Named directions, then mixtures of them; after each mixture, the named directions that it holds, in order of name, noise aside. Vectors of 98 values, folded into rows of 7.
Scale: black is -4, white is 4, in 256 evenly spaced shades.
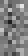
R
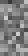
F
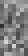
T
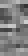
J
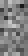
F, J, R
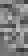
F, J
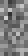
F, R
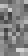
F, J, R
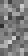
F, T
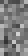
F, R, T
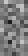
F, R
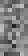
R, T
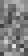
T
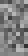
F, J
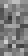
J, T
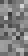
F, R, T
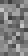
F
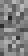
F, T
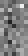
R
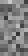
F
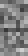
F, J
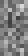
F, R, T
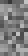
F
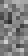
J, R, T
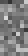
F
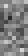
F, J, T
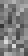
T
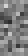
J, R, T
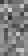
F, J, R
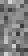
F, R, T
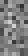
R
